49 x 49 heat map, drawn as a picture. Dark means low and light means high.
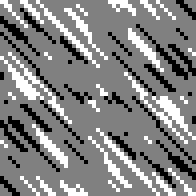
No single row or column stands out from its neighbours. On average the colour sits 50% of the way up the scale. A half turn leaves it unchanged. The centre is the smoothest part. The grain runs diagonally down to the right.
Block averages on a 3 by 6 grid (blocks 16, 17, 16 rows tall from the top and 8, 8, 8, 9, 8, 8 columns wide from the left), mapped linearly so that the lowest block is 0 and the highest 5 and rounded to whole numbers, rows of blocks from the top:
135350
322223
053531
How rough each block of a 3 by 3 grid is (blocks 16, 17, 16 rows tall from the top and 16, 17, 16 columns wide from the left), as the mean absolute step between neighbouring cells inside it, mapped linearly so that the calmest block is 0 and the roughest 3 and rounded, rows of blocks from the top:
3 2 2 | 3 0 3 | 2 2 3
